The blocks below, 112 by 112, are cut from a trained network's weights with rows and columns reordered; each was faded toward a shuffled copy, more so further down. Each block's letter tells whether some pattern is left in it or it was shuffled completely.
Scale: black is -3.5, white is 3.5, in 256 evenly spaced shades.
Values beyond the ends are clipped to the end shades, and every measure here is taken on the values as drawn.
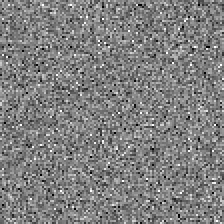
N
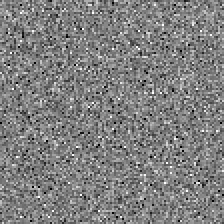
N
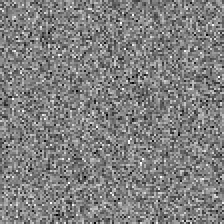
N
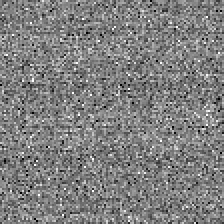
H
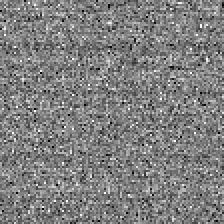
H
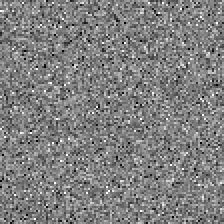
N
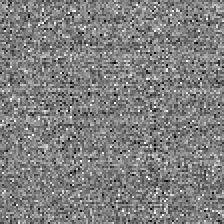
H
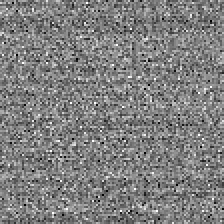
H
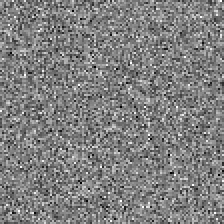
H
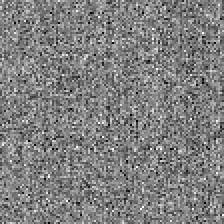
H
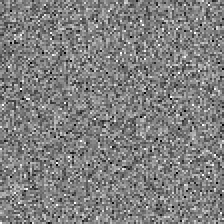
N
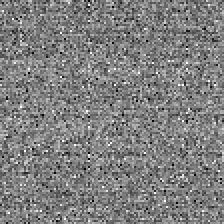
H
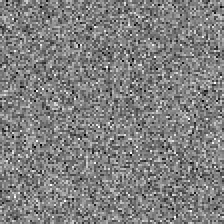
N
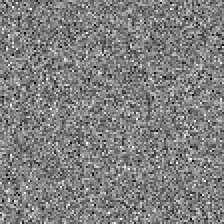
N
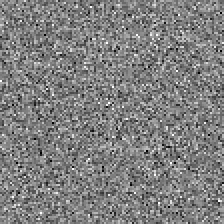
H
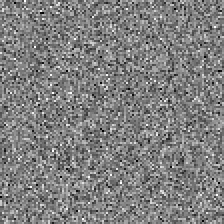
H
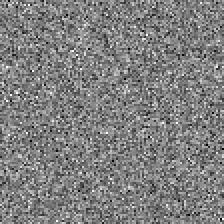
N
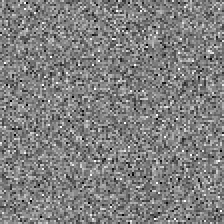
N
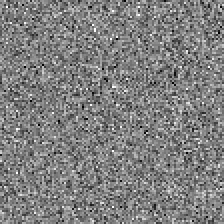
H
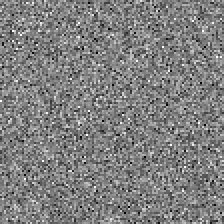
N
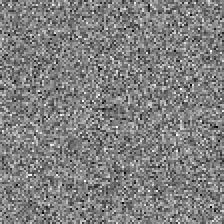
N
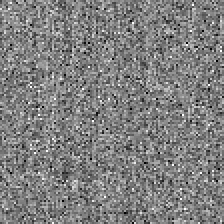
H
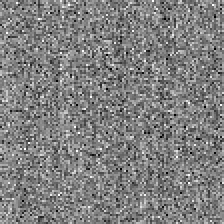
H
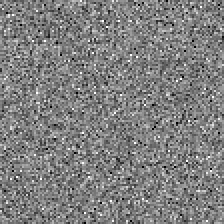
N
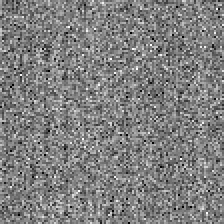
H
